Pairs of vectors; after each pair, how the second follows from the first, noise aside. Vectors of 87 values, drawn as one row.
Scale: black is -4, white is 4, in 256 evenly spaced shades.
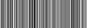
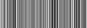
reversed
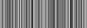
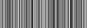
copied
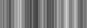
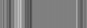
partly zeroed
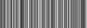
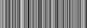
negated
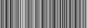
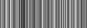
negated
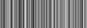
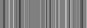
partly zeroed
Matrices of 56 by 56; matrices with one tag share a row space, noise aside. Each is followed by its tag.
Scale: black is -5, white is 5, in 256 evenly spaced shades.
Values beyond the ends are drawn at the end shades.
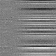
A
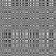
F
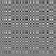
F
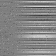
A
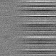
A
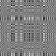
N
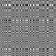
F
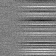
A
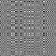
N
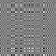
N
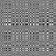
F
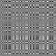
F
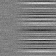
A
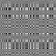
F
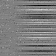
A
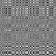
F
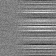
A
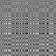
F
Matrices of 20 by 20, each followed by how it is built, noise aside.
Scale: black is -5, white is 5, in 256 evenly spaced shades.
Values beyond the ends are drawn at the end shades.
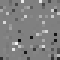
sparse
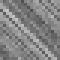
Toeplitz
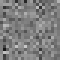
low rank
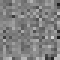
low rank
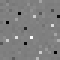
sparse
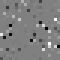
sparse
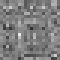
low rank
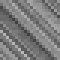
Toeplitz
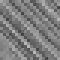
Toeplitz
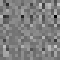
low rank
